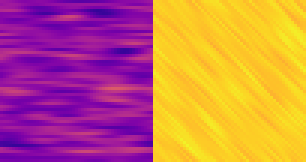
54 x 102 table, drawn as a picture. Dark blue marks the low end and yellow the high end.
The table splits into one row of 2 panels. Panel 1,1: low, streaked across. Panel 1,2: very high, slanting down to the right, faint in contrast.
